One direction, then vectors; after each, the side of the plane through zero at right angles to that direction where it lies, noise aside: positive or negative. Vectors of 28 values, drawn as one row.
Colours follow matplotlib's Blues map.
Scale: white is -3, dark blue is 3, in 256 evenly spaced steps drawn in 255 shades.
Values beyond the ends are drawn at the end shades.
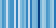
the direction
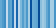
positive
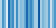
positive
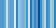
positive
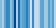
negative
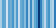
positive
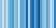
positive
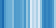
negative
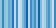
positive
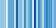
positive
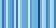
positive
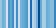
positive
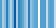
negative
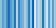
negative
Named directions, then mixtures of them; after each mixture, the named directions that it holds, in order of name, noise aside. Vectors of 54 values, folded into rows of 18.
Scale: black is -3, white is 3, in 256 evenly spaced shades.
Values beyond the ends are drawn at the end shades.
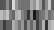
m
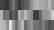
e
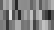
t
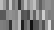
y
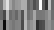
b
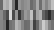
t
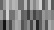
b, m, y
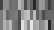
m, y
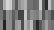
b, t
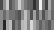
b, y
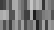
m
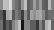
b, t, y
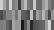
y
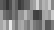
e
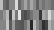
t, y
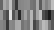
t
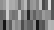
b, m, y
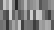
t, y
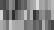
e, t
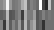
b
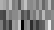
b, y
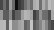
e, t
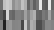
b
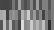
b, y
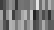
e, m, t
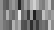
e, m, y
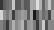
e, m, t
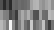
e, y
